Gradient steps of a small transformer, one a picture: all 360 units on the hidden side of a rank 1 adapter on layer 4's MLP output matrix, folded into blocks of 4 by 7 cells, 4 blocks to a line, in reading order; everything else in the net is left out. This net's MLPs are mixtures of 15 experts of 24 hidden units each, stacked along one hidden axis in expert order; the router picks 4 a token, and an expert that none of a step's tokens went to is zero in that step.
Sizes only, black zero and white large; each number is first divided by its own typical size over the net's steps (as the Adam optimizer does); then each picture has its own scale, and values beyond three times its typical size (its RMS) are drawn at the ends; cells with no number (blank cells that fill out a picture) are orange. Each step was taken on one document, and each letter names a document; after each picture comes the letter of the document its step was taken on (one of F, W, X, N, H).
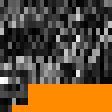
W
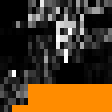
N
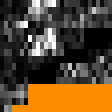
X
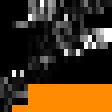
N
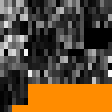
W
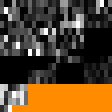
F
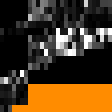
N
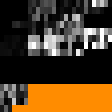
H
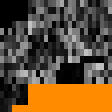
W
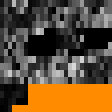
W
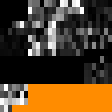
H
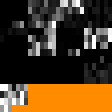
H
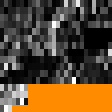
X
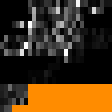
N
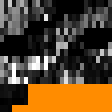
W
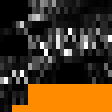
N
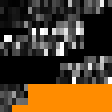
X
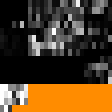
H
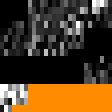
F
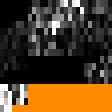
H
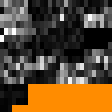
W
